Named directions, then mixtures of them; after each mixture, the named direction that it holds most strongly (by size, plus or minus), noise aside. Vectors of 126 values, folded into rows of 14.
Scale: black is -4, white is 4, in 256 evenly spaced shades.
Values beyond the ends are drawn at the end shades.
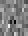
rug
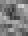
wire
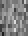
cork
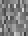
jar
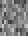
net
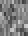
net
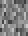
net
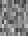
net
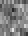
wire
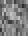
net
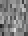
cork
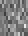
jar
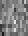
cork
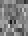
rug
